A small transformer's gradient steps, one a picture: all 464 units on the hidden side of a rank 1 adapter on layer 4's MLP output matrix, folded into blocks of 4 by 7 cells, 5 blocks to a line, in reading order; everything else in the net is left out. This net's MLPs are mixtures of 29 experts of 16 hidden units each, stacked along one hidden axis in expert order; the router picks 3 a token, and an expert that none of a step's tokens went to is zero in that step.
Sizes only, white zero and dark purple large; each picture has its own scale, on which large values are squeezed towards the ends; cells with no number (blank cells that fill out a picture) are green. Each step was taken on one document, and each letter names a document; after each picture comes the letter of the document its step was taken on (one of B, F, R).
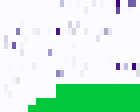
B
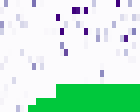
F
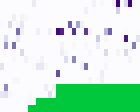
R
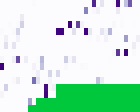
R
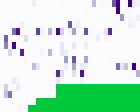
B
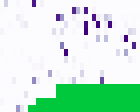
F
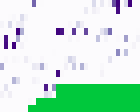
R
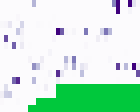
B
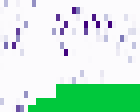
F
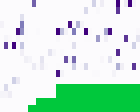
R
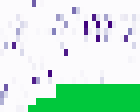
F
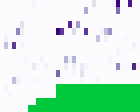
R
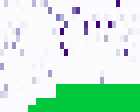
F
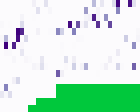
R
